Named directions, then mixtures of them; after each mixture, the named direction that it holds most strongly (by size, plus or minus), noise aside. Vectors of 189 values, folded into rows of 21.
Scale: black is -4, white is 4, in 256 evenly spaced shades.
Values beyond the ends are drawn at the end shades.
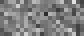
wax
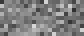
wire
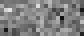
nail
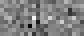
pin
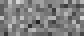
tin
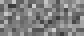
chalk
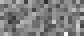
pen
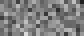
wax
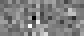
pin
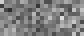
nail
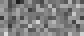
tin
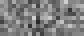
pin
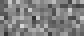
tin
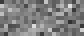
wire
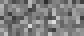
tin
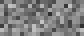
chalk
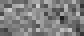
nail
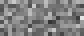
chalk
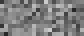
wire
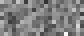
pen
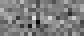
pin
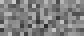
chalk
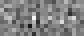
pin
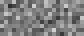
chalk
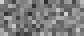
wax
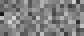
pen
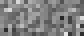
pen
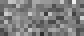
wax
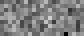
pen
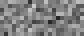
tin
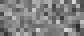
wax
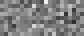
wire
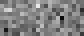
nail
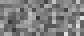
pen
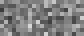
chalk
